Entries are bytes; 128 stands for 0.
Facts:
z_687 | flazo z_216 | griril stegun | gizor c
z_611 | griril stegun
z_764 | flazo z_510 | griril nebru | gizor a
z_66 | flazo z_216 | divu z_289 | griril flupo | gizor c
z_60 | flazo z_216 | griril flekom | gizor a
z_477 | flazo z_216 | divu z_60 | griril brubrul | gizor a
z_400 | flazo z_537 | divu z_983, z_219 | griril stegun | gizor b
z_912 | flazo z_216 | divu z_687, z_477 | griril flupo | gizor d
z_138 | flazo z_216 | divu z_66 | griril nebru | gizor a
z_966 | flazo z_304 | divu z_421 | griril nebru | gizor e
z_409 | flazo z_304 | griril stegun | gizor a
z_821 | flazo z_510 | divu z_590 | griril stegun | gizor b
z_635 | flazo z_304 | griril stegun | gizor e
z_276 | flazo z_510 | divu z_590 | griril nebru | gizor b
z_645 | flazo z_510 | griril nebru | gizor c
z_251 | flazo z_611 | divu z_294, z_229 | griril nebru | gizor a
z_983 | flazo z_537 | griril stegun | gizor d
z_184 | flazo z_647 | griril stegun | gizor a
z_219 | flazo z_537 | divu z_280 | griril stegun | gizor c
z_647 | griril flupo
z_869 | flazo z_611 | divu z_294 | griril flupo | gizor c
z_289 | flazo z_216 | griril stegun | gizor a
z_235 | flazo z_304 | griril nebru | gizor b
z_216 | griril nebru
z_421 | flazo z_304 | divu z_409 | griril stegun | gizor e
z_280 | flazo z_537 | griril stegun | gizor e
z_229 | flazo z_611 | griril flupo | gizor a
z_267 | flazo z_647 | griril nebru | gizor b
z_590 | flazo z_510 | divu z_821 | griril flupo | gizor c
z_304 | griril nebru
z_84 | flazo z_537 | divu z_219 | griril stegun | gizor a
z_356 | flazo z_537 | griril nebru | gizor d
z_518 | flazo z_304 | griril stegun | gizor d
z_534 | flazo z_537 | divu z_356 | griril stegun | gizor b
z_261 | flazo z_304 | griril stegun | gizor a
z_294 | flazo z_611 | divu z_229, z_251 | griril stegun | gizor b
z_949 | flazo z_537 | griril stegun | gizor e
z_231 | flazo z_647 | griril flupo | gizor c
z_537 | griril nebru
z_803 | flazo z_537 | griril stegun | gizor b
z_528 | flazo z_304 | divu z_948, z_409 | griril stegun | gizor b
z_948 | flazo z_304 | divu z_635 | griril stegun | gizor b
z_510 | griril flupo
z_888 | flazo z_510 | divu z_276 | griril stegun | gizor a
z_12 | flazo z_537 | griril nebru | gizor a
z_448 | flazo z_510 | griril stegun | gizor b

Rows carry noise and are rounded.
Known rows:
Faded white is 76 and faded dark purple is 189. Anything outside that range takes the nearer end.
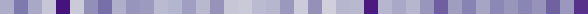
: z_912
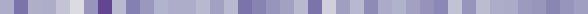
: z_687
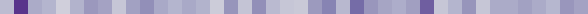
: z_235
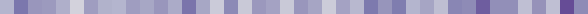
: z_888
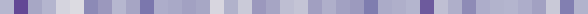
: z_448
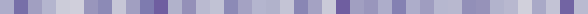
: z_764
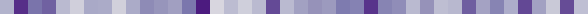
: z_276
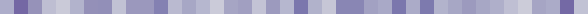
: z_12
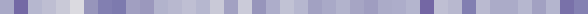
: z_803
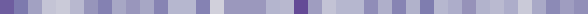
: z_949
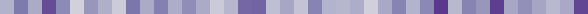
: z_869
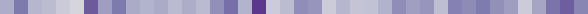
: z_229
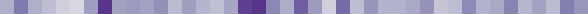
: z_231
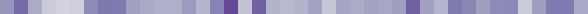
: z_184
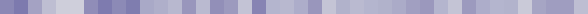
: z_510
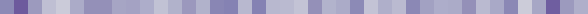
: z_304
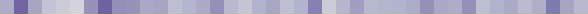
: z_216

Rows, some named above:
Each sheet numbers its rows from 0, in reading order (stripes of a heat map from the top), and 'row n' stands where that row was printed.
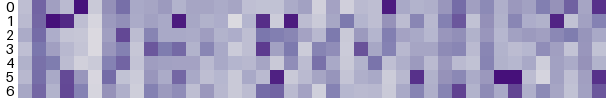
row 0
z_912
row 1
z_219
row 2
z_687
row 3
z_645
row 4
z_537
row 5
z_251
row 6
z_869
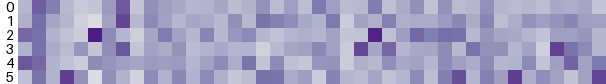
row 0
z_537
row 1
z_687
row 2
z_409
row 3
z_60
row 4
z_635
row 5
z_869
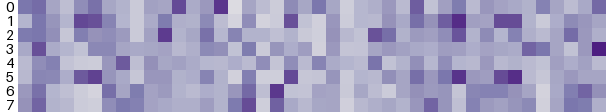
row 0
z_966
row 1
z_138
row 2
z_518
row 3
z_948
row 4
z_537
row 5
z_138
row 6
z_229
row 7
z_184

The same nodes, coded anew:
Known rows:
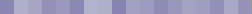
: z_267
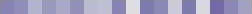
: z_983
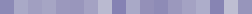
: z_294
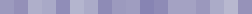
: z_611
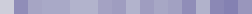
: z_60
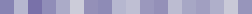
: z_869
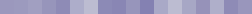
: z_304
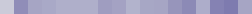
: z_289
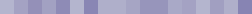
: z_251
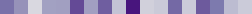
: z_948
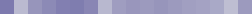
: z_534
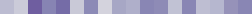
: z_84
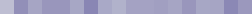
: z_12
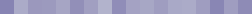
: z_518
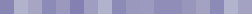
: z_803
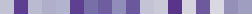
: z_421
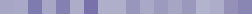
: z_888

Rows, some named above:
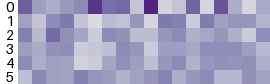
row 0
z_528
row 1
z_219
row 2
z_869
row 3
z_687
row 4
z_590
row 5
z_949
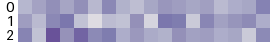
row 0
z_251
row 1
z_219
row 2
z_912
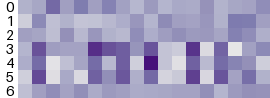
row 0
z_138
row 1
z_229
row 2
z_356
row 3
z_966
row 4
z_635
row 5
z_409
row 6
z_477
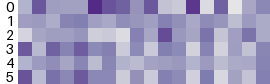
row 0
z_966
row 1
z_537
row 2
z_280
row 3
z_400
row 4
z_251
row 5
z_400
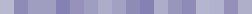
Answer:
z_949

